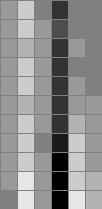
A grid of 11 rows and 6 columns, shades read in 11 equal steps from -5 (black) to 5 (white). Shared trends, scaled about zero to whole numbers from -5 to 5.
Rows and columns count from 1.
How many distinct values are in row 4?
4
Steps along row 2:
up down down up same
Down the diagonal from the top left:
1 3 1 -3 1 1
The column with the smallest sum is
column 4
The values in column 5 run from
0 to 4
